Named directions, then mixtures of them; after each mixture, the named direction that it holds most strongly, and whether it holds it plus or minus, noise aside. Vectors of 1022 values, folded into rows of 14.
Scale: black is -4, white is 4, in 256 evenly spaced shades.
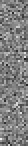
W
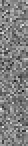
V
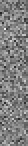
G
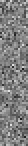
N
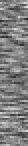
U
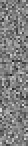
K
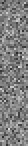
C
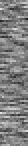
U, plus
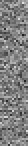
G, minus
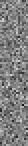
K, minus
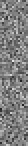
K, minus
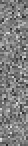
W, plus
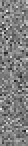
V, plus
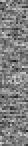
U, minus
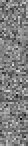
N, plus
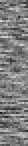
U, minus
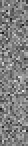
V, minus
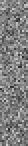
C, minus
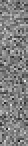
G, plus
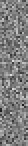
K, minus
